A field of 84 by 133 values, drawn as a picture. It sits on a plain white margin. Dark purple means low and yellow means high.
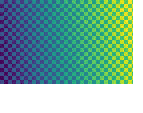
Odd rows or columns: none. Slope: up to the right. Grain: checkered. Lone odd cells: none.
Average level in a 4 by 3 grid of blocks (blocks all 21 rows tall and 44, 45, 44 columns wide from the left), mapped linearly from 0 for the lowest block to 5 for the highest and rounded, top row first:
135 | 035 | 025 | 024
